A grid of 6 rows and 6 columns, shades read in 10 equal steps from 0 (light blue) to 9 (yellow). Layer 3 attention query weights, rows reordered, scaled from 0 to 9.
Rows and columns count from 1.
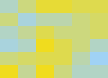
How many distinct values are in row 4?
5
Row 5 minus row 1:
3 1 -1 -1 -4 -7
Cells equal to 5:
8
